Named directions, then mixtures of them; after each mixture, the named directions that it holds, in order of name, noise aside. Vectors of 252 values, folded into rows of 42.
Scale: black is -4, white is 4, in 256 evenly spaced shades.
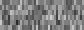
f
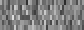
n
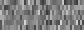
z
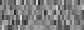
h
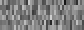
n, z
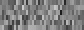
h, n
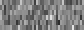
f, z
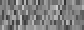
h, n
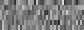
h, z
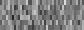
n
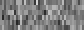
f, h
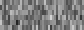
f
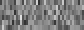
h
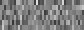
h, z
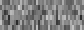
f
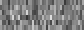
f, n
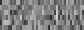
f, h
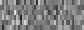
h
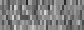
n
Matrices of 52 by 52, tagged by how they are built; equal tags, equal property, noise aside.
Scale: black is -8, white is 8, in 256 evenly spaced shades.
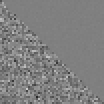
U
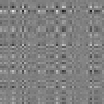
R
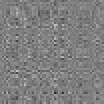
R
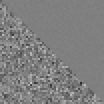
U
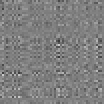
R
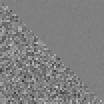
U
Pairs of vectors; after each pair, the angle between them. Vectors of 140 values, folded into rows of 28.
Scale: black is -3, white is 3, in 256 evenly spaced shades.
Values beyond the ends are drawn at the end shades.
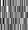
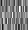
partly opposed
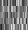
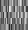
orthogonal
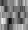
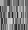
partly opposed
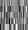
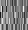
partly opposed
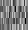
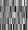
partly aligned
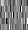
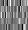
partly opposed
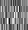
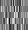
nearly parallel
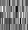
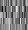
nearly opposite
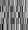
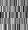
nearly opposite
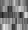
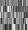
partly opposed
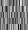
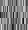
orthogonal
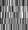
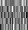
partly opposed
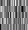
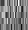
partly aligned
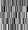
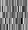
partly opposed
